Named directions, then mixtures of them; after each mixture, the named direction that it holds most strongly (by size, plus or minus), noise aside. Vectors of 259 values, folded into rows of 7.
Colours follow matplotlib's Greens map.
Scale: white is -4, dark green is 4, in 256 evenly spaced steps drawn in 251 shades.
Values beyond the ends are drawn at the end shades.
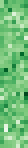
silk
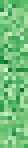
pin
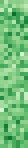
silk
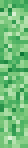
pin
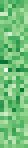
pin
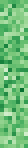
pin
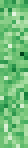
silk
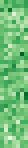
silk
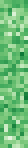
silk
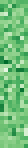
pin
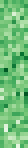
silk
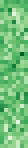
silk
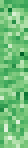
silk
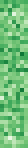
pin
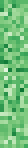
pin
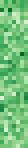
silk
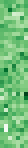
silk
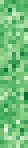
silk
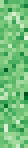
silk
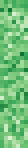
silk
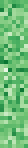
pin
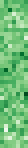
silk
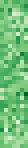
silk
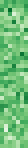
silk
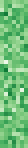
pin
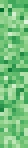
pin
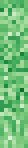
pin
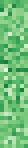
pin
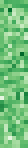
silk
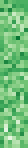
silk
